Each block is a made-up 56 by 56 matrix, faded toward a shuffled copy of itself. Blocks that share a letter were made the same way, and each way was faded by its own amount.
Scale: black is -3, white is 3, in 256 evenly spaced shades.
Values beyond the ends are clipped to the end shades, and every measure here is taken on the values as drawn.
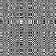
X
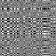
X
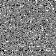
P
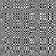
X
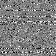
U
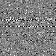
U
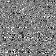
U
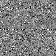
P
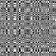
X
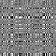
X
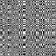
X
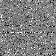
P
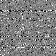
U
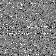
P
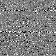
U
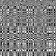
X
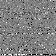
U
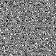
P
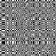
X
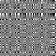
X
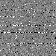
U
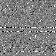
U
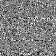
P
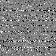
U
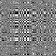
X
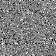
P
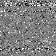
U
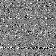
U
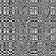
X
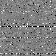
U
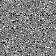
P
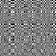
X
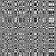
X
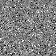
P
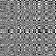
X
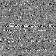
U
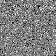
P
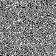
P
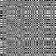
X
